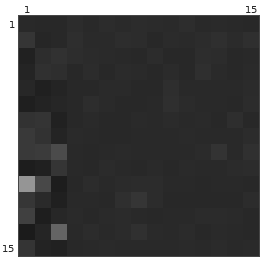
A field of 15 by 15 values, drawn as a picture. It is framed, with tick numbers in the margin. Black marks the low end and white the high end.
Mirror symmetry: none. Seam: vertical, 20% of the way across, the right part calmer. Histogram: skewed, a long tail of high values. Roughest part: bottom left.
